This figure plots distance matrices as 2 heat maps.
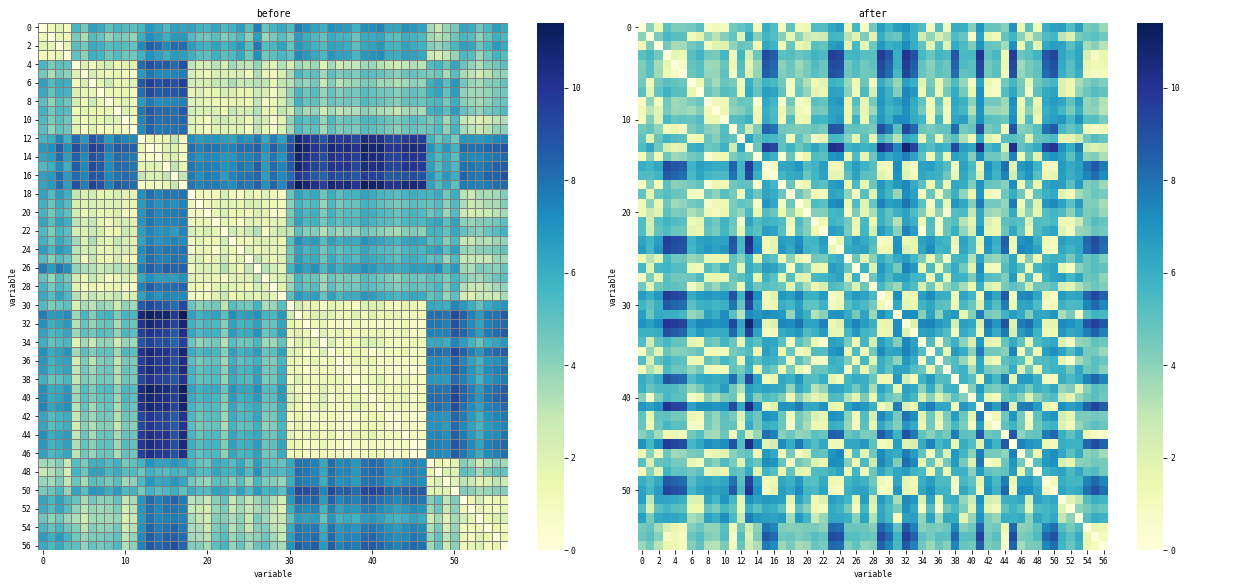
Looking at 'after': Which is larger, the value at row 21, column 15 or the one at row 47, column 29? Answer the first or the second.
the second
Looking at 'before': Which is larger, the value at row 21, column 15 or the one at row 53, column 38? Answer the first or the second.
the first
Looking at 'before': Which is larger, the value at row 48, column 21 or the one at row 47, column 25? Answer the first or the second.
the first
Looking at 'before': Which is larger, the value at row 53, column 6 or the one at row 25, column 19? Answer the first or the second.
the first
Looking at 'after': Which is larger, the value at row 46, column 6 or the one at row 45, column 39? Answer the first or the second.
the second
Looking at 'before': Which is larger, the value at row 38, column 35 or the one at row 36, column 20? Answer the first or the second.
the second
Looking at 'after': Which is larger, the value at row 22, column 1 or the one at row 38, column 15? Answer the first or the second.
the first
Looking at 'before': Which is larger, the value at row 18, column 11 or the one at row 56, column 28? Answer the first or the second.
the second
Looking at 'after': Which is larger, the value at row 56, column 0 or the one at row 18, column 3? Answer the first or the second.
the second
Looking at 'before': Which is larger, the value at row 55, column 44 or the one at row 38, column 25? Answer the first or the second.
the first
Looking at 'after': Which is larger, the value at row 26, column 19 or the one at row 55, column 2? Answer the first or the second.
the first
